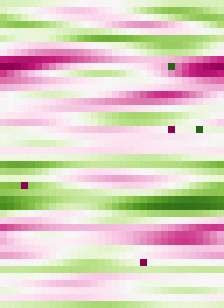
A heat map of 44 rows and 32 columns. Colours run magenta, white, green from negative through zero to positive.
Lone odd cells: 5, 2 higher and 3 lower than their neighbours. Slope: none. Histogram: bell-shaped. Grain: streaks across.
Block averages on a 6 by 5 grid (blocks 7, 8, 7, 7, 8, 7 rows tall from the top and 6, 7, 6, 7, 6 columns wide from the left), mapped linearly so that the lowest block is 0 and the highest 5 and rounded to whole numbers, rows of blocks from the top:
43344 / 01210 / 22233 / 54345 / 22322 / 33333
